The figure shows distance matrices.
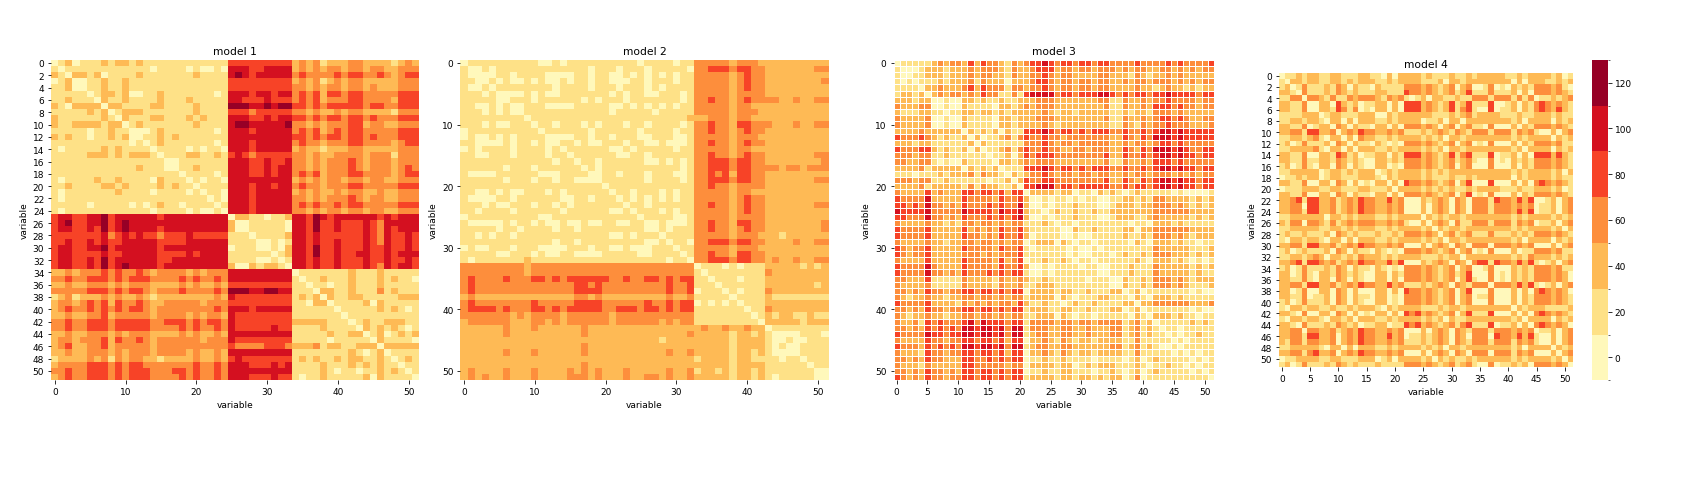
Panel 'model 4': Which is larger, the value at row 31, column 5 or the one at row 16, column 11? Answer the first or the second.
the second
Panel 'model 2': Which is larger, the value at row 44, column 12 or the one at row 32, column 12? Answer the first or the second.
the first
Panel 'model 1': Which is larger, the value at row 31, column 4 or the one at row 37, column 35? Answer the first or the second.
the first
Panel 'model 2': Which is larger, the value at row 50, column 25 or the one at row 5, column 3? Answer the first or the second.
the first
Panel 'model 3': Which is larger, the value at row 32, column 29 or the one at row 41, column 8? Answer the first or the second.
the second
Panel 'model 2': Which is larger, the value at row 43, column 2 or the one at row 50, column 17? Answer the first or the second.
the second
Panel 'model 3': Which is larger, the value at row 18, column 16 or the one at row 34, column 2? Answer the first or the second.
the second
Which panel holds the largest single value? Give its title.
model 1
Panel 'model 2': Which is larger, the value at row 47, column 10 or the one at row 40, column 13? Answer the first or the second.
the second
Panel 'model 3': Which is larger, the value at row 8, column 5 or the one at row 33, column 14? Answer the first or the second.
the second
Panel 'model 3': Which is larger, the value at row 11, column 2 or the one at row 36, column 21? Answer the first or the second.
the first
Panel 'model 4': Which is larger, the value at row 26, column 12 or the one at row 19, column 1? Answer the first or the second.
the first
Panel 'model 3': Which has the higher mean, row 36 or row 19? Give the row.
19
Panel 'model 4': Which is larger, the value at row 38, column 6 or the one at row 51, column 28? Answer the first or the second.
the second
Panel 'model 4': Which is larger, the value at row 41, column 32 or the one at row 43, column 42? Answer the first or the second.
the second
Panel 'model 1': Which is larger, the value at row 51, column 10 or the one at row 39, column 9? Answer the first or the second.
the second
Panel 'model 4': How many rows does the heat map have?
52
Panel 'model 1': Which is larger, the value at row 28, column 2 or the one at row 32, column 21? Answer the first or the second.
the second
